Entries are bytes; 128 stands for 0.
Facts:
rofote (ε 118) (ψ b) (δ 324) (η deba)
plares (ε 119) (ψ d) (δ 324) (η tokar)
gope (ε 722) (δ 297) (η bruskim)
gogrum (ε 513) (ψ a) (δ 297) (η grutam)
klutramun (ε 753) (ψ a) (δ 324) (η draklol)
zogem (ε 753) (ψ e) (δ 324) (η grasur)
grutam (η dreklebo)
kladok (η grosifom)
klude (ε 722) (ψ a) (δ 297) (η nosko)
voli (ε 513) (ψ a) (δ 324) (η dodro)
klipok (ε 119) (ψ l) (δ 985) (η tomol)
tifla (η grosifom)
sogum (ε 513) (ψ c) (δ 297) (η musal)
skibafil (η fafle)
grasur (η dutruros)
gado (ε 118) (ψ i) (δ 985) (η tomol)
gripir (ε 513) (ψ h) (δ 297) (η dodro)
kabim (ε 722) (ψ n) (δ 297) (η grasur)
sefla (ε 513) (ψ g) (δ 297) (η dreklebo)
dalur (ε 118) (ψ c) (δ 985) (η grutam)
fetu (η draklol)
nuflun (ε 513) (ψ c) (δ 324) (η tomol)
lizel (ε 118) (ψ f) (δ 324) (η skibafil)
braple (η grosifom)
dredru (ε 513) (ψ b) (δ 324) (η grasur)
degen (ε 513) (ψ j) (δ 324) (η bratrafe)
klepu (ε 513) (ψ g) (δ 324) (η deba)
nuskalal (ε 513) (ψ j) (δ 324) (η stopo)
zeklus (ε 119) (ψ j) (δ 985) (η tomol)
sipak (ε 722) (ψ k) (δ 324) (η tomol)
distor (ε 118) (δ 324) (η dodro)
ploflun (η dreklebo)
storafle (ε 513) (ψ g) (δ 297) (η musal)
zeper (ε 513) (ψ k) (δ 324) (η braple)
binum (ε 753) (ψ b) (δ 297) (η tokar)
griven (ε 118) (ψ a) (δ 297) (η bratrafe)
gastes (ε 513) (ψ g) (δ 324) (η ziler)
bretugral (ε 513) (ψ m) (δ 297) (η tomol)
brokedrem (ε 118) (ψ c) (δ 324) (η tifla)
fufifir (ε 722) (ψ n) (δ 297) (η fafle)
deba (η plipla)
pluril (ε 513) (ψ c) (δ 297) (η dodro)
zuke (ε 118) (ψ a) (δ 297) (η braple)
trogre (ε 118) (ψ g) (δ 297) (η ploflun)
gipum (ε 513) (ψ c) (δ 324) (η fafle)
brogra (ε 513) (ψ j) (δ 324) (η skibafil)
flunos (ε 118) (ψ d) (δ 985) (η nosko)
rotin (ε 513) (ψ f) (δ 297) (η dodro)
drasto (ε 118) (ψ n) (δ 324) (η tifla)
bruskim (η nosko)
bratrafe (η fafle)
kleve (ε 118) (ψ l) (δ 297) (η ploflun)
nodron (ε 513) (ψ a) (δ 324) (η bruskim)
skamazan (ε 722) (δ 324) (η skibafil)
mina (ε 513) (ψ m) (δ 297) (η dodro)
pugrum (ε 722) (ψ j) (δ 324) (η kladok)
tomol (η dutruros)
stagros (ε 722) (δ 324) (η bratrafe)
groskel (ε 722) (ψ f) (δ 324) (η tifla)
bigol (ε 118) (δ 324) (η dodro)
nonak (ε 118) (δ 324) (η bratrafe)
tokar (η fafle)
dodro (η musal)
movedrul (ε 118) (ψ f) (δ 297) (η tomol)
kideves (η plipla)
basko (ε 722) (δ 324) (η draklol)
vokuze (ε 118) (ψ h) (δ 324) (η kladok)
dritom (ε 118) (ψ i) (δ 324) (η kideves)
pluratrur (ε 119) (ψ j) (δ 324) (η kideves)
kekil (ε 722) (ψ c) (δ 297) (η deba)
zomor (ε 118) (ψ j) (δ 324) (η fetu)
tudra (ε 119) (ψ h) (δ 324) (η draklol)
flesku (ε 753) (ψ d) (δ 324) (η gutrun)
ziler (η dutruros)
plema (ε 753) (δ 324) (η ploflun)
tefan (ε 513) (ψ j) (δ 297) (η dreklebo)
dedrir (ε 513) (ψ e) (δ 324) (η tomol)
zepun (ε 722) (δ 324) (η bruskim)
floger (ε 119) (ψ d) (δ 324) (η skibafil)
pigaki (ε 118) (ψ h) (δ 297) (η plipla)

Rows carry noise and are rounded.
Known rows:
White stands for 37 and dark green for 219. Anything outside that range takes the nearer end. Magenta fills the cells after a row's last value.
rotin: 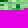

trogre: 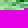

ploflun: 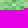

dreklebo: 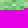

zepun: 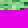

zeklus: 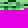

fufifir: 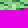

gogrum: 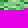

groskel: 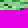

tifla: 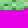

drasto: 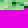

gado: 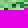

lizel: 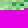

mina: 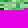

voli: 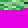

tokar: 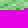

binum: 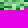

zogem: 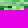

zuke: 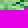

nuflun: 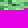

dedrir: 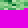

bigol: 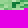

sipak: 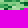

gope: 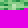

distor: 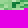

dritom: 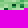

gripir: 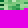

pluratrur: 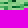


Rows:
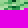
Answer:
tudra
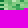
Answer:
pluril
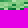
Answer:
zeper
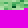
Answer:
dalur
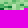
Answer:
plema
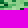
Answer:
pugrum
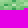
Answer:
grosifom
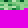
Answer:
storafle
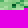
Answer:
brokedrem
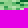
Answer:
griven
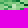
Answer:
kabim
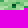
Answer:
vokuze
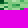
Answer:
tefan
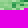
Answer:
nonak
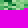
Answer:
dredru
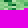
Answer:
gastes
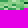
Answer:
nodron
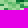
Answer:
kleve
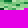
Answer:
bretugral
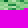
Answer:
klepu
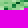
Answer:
flunos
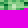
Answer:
klude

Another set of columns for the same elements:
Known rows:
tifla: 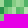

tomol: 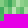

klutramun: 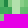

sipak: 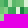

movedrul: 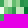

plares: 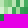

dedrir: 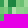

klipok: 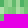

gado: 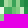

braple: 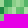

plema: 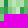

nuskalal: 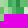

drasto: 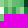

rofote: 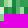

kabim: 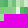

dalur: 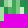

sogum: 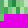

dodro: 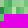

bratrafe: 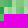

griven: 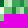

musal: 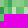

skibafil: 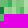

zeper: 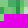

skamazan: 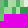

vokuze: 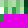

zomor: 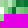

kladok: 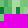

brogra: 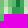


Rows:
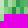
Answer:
pluratrur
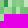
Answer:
gope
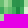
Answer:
klepu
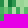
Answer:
nuflun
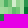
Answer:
tudra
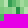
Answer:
mina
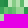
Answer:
kekil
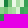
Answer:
flesku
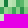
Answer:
pugrum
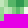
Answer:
tefan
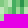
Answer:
zeklus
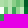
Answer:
pigaki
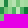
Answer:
groskel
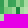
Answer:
gogrum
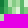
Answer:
binum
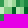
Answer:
lizel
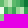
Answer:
kleve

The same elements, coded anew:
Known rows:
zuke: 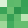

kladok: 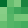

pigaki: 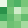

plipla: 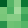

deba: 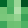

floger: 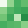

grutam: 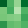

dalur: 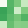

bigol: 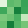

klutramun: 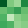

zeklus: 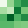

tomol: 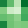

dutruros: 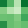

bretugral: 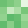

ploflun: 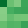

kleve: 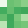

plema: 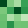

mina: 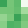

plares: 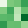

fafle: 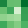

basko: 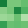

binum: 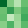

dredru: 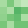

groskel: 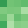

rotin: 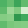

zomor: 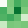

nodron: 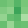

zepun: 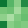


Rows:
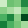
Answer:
klipok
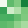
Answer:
movedrul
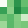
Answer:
lizel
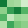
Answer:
flesku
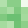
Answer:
gastes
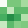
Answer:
gado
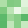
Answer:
dedrir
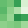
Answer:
gripir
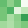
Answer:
fufifir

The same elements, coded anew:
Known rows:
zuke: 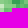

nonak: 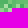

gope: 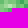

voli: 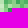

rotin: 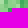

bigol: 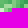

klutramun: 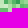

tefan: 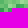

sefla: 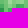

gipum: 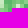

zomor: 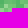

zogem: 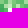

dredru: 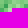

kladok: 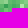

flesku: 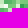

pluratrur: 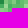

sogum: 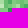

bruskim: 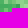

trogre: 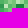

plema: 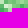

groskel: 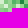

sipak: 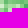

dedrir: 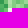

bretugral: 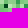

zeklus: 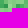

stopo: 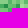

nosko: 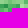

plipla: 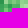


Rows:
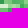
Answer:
klude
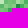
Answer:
kleve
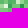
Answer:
flunos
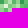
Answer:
fufifir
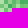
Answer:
lizel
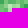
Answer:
binum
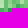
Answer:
gogrum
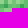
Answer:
klipok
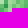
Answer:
gastes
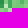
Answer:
rofote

